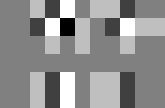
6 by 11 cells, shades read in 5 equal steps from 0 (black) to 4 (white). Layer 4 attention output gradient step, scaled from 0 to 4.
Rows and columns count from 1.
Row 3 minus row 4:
0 0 0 1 0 1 0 0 1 0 0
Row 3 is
2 2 2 3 2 3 2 2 3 2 2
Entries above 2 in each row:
4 5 3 0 4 4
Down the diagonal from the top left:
2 2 2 2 4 2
